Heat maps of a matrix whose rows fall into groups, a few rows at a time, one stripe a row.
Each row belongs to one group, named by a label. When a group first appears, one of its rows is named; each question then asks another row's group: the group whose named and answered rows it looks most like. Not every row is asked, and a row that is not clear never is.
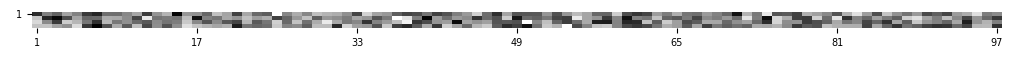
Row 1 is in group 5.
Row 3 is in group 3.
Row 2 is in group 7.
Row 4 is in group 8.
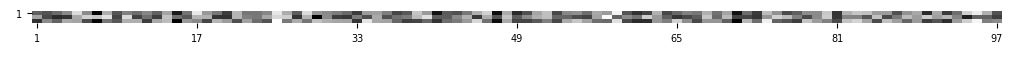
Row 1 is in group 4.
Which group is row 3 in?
5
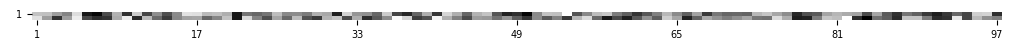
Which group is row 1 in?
8
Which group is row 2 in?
3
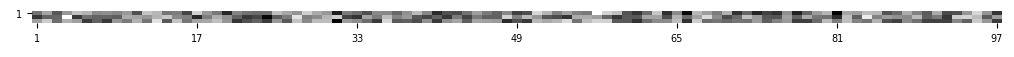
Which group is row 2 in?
5
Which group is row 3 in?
8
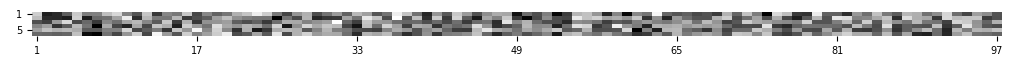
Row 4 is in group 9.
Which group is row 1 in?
7
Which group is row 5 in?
3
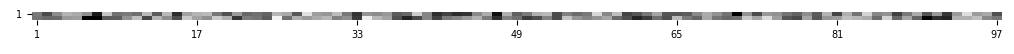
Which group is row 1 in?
4
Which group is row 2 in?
5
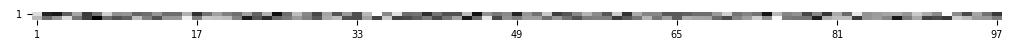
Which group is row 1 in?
7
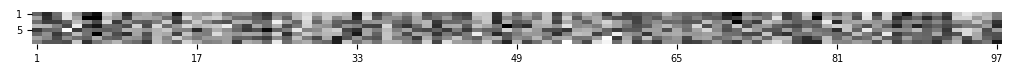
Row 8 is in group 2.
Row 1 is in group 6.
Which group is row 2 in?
6
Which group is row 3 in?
4
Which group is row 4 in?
8
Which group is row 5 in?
5
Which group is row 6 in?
9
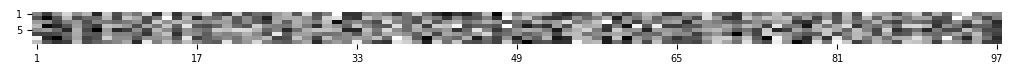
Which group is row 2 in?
5
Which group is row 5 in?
9
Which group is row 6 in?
2
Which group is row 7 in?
7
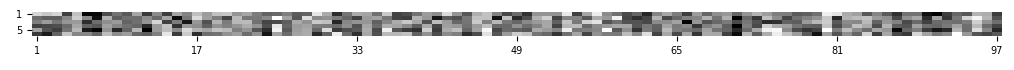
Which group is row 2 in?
4
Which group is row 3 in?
6
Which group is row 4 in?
2
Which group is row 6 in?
2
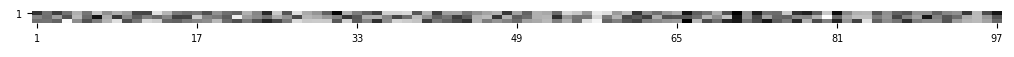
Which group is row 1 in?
2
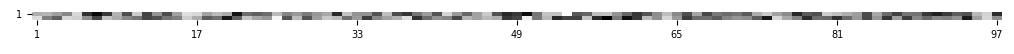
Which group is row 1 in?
8
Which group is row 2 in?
3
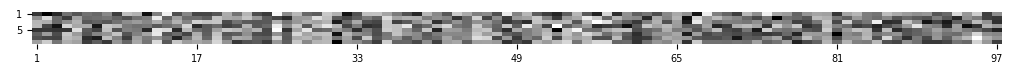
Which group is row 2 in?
9
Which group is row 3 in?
8
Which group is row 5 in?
2
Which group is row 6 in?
6
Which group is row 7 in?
6
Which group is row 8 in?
8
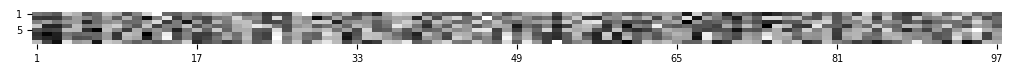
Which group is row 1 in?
6
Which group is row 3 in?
6
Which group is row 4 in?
7
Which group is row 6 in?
5
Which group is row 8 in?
3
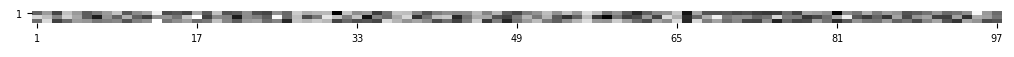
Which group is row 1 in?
6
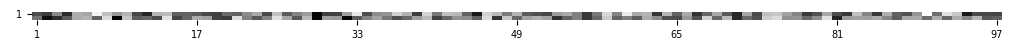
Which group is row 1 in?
2
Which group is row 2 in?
4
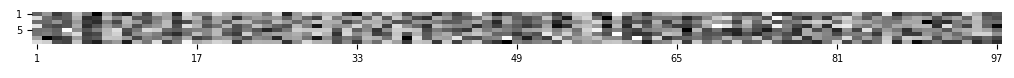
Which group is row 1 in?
9
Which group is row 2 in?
7
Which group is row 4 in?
7
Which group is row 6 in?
6
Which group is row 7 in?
7
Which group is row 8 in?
9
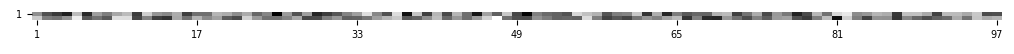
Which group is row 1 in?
7
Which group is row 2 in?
3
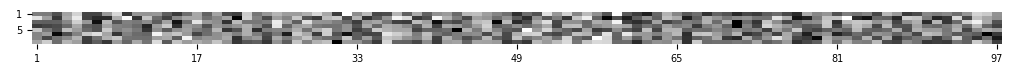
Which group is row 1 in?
6
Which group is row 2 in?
3
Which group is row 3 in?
4
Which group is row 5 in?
3
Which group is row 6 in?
9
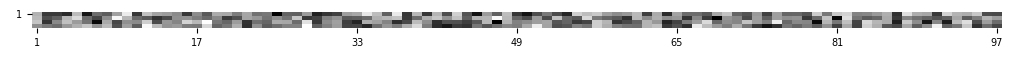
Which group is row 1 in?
7
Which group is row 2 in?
3
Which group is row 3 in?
4
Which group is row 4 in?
4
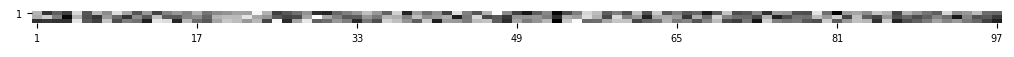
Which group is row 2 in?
9
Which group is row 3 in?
2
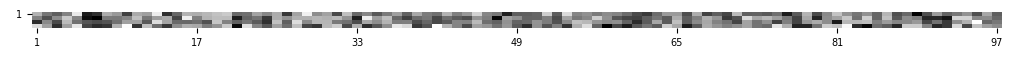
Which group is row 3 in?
5
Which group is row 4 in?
3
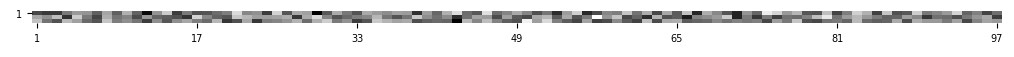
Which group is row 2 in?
4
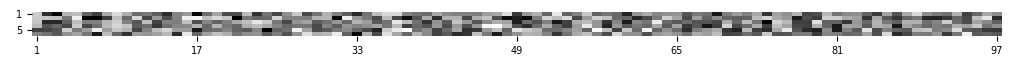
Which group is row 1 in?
3
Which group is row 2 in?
8
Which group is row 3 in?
7
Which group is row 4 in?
7
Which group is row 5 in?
2
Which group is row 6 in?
9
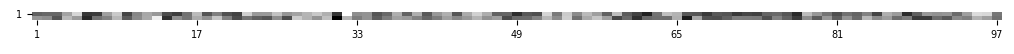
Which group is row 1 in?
6
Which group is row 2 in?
6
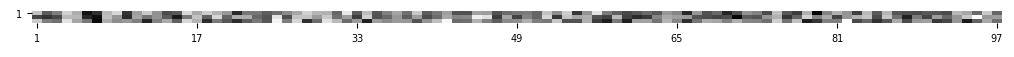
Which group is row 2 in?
6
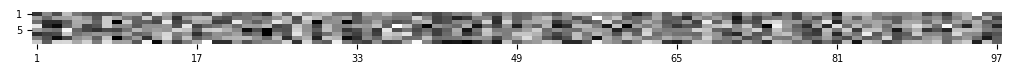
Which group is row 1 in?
5
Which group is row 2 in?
4
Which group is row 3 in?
4
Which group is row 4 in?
7
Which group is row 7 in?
9
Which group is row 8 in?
4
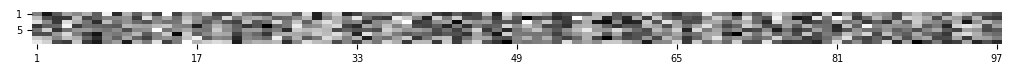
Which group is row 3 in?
3
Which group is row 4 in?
5
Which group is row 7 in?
3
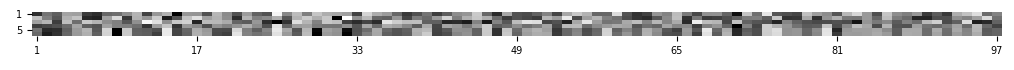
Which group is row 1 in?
5
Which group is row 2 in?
6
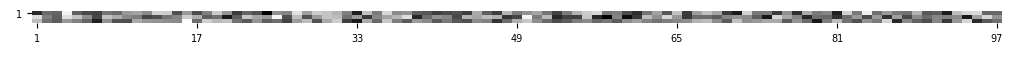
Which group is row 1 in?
5
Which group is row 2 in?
3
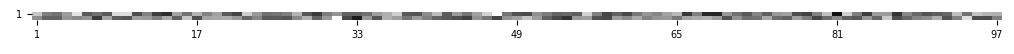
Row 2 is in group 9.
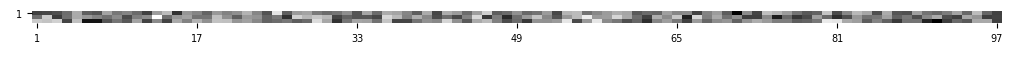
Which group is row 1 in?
2
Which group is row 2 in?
9
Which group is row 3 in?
8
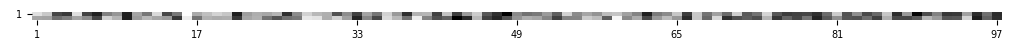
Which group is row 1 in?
9
